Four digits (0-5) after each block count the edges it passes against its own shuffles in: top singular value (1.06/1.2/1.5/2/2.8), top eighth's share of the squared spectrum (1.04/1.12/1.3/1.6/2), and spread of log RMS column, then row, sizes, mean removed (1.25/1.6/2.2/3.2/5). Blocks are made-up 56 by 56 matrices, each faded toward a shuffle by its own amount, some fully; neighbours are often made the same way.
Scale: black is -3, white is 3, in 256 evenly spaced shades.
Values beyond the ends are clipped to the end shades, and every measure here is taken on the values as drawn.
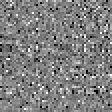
3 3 1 1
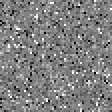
0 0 0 0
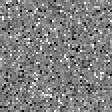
0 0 0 0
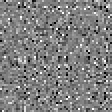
4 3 2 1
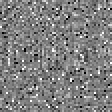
3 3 1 1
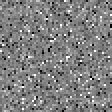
0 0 0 0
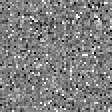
2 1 0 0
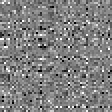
4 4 2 3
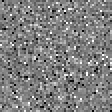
2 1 0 0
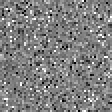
0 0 0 0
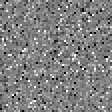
0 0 0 0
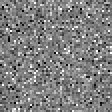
2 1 0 0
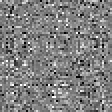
4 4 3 2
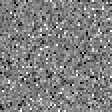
2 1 0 0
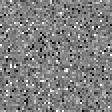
1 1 0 0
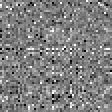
4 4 2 2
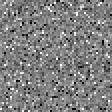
0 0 0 0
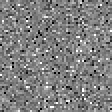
3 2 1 0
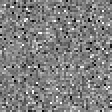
1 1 0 1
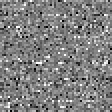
1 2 0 2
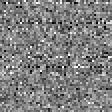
2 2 0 3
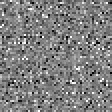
1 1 0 2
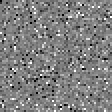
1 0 0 0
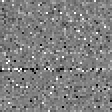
2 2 0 1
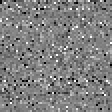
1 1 0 2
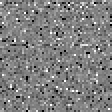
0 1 0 1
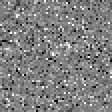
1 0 0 1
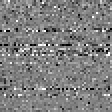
2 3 0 3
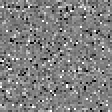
1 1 0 1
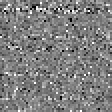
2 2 0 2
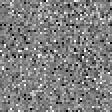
0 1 0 1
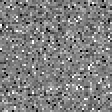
0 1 0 1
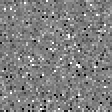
0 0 0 0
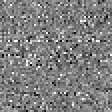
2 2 0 3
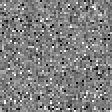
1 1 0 1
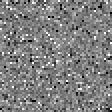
0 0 0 1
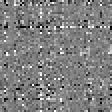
2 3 3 3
